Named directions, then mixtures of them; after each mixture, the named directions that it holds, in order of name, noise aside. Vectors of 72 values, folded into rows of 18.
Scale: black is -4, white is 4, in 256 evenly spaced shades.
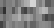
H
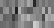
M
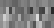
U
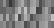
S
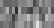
M, U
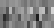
U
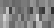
U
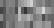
H, M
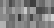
H, S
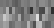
U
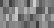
M, S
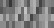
S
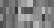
H, M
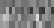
U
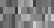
M, S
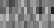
S, U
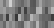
S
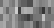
H, M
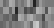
M, S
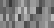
S
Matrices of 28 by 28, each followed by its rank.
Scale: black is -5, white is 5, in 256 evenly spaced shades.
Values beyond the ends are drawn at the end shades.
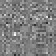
five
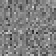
five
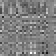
three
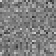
five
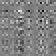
three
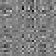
three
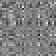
three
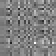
three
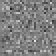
five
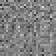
five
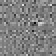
five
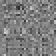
five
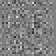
five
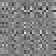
three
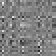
three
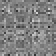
five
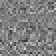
five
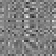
three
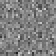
five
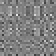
three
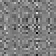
three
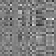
three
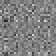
five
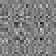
three
